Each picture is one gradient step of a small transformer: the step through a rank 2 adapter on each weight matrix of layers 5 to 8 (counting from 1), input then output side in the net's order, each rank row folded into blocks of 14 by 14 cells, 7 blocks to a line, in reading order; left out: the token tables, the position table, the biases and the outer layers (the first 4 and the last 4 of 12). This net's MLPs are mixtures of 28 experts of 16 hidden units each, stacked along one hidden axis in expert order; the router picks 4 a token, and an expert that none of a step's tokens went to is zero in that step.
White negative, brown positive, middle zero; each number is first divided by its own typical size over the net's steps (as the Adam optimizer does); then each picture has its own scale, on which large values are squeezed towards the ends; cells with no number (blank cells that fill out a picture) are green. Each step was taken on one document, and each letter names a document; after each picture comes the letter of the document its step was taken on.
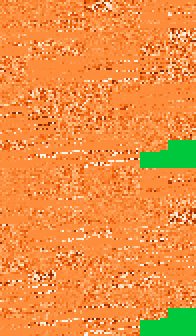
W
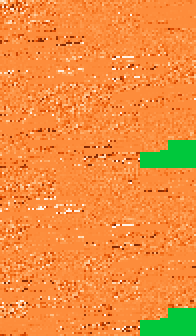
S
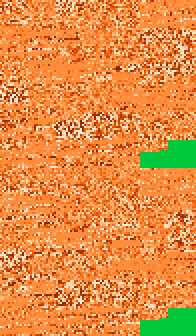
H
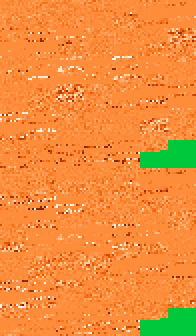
S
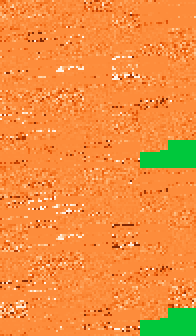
S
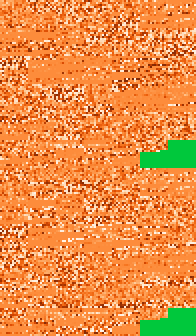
H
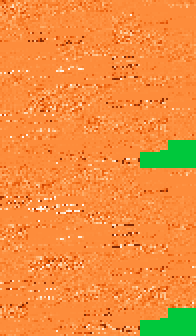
S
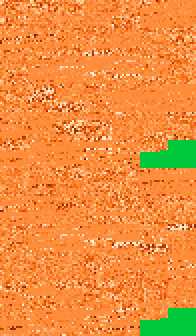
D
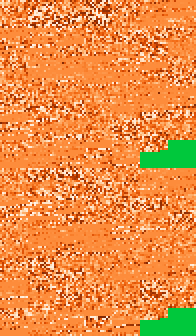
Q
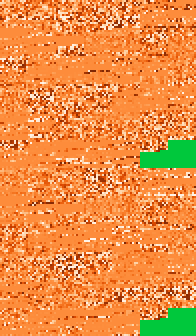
Q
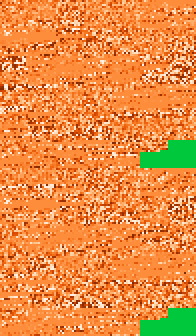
H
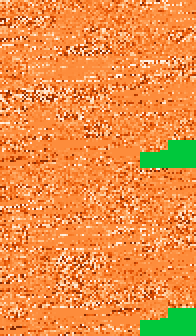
D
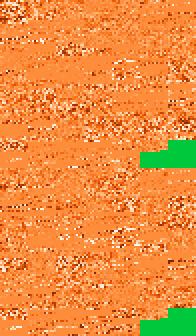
D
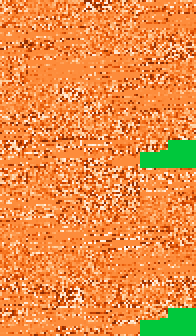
H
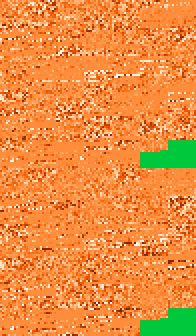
D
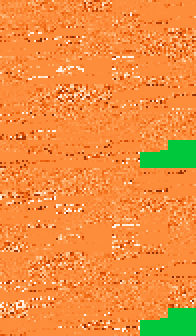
S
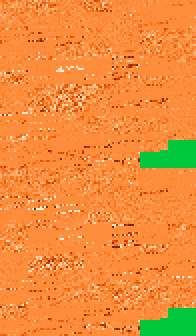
S
